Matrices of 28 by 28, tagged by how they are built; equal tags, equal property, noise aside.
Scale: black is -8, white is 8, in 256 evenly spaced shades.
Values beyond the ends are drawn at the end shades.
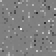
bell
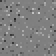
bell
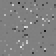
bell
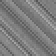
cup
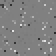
bell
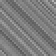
cup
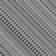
cup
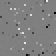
bell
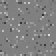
bell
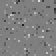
bell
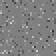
bell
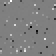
bell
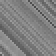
cup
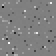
bell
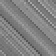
cup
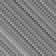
cup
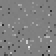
bell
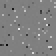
bell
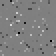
bell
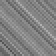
cup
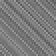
cup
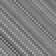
cup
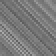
cup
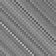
cup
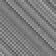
cup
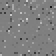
bell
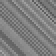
cup
